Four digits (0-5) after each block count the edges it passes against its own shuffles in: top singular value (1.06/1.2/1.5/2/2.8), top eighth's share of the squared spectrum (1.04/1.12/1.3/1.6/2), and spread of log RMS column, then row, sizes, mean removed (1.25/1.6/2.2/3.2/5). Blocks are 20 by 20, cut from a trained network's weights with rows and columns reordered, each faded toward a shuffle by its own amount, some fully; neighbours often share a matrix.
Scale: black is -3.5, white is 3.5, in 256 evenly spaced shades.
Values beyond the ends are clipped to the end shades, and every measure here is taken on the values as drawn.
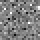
0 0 0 0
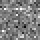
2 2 0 0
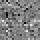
2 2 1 1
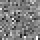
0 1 0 0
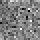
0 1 0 0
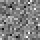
0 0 0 0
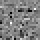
1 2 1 1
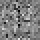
1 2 2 0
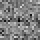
1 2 0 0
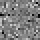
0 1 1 0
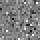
0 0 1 0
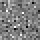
0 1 0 0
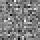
2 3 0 0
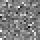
0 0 0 0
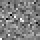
0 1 0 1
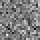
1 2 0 1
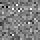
1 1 0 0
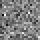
1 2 0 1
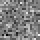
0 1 0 0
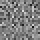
2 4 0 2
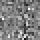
1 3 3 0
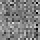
2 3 2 0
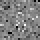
0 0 0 0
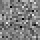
0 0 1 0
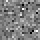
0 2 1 0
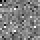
1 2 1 0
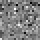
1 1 1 0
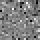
1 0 0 0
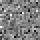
0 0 0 0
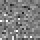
1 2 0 0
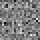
2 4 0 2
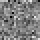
2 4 0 1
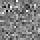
2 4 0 1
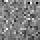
1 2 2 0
